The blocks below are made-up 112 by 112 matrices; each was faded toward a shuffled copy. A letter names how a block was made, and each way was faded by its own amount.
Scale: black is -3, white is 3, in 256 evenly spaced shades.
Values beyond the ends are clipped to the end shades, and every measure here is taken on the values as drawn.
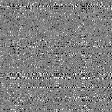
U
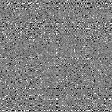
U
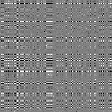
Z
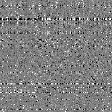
U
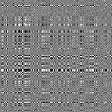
Z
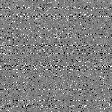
U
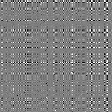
Z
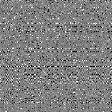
U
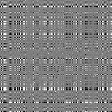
Z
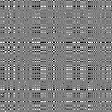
Z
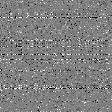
U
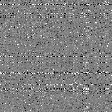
U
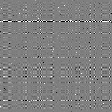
Z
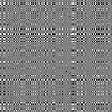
Z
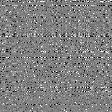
U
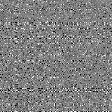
U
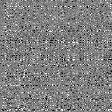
U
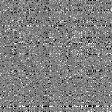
U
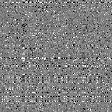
U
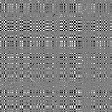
Z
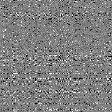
U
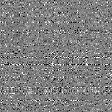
U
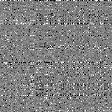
U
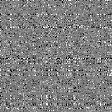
U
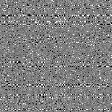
U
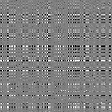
Z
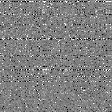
U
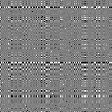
Z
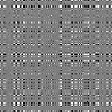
Z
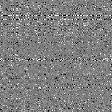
U
